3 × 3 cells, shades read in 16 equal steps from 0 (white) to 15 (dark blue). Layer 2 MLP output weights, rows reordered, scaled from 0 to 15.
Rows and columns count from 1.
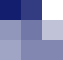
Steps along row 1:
down down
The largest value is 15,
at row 1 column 1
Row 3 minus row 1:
-9 -5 8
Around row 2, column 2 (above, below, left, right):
13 8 7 4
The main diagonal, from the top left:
15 9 8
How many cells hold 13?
1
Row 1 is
15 13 0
